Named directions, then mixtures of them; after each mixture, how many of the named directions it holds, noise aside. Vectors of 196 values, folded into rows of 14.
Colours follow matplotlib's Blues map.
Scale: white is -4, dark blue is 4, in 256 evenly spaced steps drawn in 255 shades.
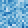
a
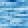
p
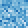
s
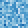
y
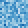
one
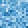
two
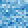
three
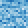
two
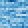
two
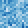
one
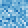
one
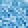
one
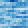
one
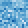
three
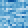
two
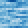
one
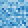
three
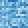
three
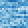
three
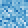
one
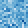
two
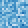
three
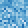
two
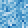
one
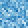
two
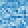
three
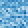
three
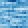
one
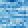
two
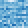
three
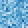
one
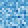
three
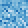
one
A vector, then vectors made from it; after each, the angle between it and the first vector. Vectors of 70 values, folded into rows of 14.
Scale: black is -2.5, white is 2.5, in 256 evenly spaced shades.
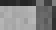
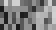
partly opposed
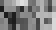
partly opposed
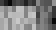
nearly parallel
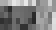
nearly opposite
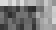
nearly opposite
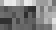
nearly opposite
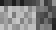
nearly parallel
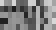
partly opposed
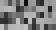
orthogonal
